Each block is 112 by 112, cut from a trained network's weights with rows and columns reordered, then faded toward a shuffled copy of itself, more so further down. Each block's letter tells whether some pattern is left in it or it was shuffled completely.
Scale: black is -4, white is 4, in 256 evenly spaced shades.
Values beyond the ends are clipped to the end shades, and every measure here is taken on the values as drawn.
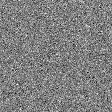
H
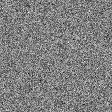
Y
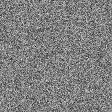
H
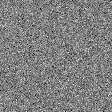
H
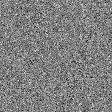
H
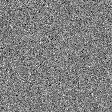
H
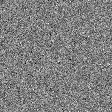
Y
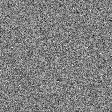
H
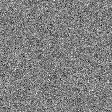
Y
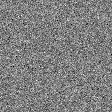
H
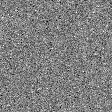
H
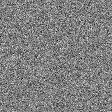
H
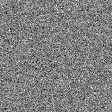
Y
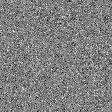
Y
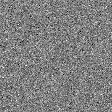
H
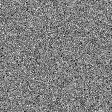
H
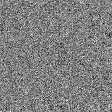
Y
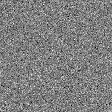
Y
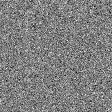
Y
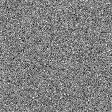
H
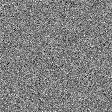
H
